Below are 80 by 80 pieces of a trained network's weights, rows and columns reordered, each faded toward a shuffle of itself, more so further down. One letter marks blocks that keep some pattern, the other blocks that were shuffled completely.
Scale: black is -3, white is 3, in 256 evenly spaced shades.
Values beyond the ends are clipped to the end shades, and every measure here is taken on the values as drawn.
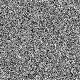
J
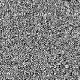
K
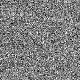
K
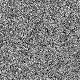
J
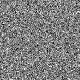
K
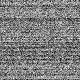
K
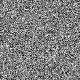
K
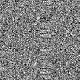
K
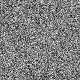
J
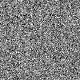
K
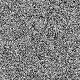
J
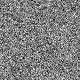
J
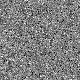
J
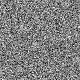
J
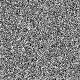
J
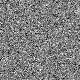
J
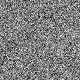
K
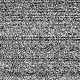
K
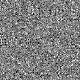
K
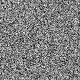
J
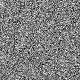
J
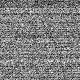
K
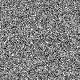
K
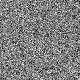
K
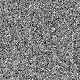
J
